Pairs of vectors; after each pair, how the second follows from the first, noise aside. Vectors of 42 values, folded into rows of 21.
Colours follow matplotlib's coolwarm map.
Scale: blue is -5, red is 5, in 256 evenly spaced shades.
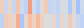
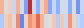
scaled up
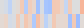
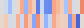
scaled up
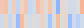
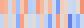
scaled up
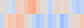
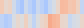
reversed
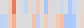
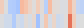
reversed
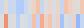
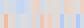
shrunk
